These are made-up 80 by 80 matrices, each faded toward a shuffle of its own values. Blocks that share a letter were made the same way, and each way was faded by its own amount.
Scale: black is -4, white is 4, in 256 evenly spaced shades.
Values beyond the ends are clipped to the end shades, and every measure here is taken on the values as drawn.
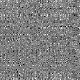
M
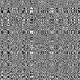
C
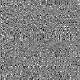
M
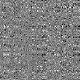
M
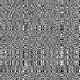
C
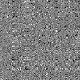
M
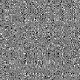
M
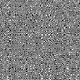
M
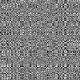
C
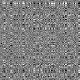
C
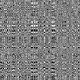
C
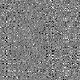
M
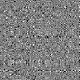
M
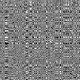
C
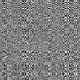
C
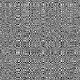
C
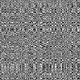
C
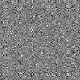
M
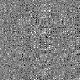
M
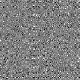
M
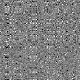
M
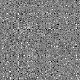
M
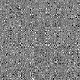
M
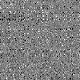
M
